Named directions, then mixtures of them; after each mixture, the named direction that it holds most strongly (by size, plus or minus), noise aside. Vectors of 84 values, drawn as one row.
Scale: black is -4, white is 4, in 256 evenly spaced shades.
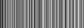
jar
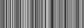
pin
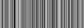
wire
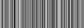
wire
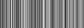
pin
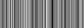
pin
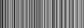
jar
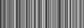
wire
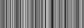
pin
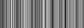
pin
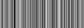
wire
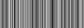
wire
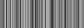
pin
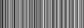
jar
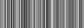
pin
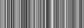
pin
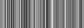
pin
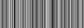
wire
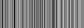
wire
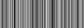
wire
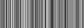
pin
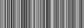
pin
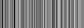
wire
